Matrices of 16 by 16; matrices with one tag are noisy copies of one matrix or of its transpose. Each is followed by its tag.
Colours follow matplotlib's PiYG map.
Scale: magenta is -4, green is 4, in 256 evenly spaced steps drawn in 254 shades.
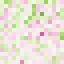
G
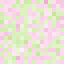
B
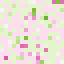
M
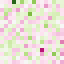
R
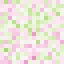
B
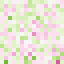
G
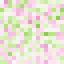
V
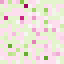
V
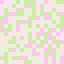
R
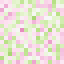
R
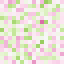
R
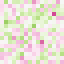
B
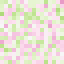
G
